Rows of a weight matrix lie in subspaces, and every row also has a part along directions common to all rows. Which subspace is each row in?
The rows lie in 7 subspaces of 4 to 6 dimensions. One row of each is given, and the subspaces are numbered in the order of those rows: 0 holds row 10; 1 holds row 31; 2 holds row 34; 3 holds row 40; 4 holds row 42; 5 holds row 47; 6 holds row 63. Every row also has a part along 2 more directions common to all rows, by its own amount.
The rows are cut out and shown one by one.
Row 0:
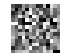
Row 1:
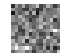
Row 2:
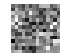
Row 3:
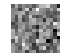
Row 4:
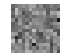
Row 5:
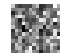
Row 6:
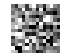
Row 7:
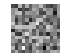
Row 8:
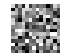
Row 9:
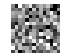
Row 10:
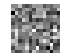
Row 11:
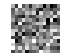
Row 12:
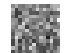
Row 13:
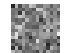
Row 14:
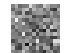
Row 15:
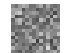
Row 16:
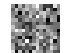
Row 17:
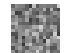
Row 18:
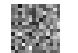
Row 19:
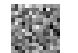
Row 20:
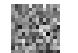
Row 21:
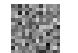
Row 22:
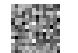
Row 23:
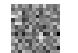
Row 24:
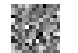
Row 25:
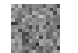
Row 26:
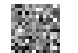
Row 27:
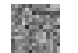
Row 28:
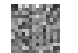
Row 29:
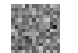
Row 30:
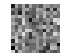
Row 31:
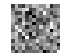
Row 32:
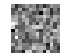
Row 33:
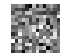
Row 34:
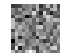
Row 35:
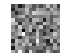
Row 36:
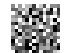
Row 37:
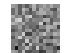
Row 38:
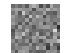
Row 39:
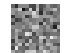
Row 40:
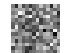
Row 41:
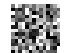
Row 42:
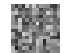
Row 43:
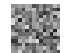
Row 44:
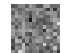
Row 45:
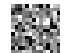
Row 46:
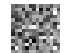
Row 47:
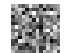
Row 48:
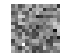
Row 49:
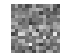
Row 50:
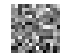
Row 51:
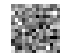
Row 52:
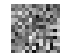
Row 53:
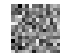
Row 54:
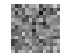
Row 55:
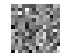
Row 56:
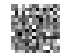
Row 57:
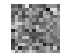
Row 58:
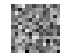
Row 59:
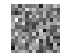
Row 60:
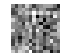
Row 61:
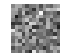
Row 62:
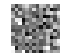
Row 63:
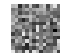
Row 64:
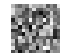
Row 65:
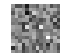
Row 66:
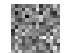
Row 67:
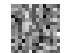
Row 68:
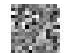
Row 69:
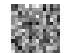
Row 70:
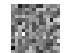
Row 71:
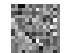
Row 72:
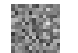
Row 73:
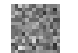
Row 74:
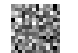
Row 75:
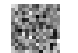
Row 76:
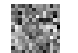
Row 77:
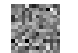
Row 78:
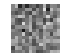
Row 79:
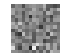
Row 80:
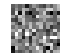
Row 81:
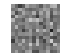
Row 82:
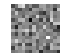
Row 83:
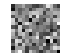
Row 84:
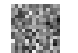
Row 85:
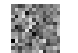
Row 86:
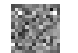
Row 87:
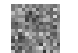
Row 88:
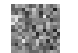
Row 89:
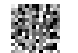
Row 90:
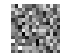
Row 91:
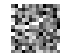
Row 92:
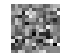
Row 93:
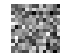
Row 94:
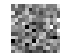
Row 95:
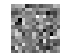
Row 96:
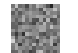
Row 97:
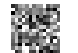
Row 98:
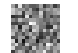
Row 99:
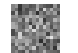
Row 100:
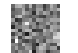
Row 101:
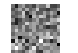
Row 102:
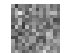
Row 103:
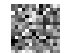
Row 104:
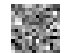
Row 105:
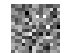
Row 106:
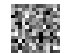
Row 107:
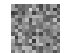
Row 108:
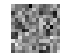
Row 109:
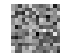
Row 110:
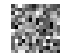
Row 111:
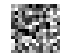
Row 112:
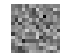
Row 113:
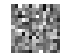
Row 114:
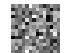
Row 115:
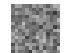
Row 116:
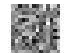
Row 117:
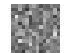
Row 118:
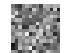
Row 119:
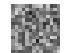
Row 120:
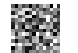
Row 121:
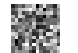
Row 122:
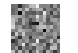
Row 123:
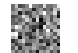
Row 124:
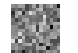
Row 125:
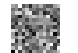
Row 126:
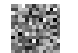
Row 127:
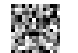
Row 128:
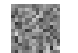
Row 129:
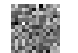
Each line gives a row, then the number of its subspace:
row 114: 3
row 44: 0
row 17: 5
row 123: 5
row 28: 6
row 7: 4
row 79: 4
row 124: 5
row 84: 6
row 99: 1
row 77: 2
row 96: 2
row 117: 5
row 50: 2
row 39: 2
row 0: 1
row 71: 1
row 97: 0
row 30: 0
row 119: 1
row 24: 4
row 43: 4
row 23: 4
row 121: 1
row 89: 6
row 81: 0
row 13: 5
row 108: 5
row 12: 3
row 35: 0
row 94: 3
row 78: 6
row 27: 3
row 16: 6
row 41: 3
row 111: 6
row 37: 2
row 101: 2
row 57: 2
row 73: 4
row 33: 5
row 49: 5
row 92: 2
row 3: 5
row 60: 0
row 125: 3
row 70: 6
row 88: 4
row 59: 4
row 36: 1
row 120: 3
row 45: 1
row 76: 1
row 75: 6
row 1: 6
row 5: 5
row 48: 5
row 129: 5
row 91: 4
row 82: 0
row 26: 6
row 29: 1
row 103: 2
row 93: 5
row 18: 4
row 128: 4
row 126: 1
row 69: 6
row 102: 3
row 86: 3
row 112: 4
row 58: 0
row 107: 1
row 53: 1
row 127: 1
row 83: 0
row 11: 6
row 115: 3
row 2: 3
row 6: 2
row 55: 3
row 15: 1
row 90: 0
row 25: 1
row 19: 6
